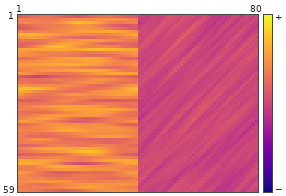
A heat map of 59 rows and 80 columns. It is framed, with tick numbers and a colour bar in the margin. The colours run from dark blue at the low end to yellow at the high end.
It is made of 1 by 2 panels. Panel 1,1: high, streaked across. Panel 1,2: middling, slanting up to the right, faint in contrast.
